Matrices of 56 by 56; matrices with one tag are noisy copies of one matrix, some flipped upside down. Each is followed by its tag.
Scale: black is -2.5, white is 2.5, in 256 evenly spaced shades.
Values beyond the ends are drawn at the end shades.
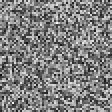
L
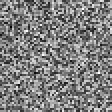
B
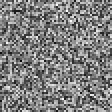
L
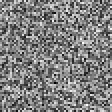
L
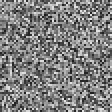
L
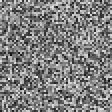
L
